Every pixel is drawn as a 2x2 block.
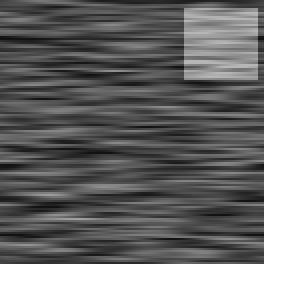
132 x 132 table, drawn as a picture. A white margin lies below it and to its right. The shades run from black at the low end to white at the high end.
An odd patch, higher than its surroundings, sits in the top right. The grain runs across in streaks. Overall the values sit about 30% of the way up the scale. Neither half mirrors the other. The ninth with the highest average is the top right.
